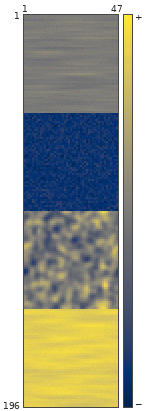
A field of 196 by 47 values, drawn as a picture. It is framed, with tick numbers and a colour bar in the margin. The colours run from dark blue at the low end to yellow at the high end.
The table splits into 4 rows of 1 panel. Panel 1,1: middling, streaked across, faint in contrast. Panel 2,1: very low, fine-grained, faint in contrast. Panel 3,1: middling, blotchy, strong in contrast. Panel 4,1: very high, streaked across, faint in contrast.
